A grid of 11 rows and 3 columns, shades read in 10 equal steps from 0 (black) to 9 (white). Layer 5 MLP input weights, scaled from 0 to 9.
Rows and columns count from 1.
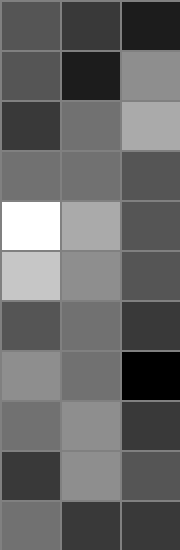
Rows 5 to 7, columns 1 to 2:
9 6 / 7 5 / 3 4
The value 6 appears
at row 3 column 3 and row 5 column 2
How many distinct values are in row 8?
3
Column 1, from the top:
3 3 2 4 9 7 3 5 4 2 4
